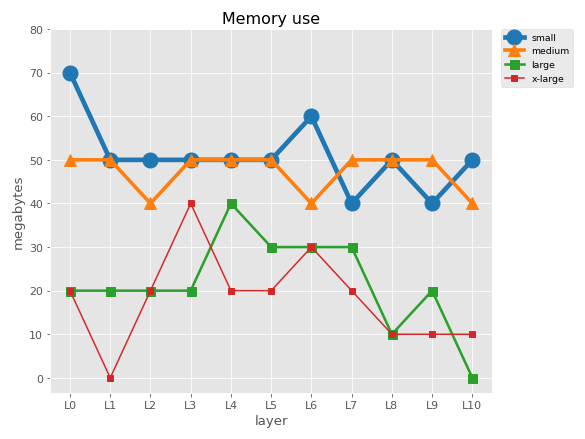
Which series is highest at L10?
small
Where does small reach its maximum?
L0
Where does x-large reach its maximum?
L3
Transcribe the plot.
Title: Memory use
x-axis: layer, ticks L0 L1 L2 L3 L4 L5 L6 L7 L8 L9 L10
y-axis: megabytes, ticks 0 10 20 30 40 50 60 70 80
Legend: small, medium, large, x-large
Values:
small: 70 50 50 50 50 50 60 40 50 40 50
medium: 50 50 40 50 50 50 40 50 50 50 40
large: 20 20 20 20 40 30 30 30 10 20 0
x-large: 20 0 20 40 20 20 30 20 10 10 10
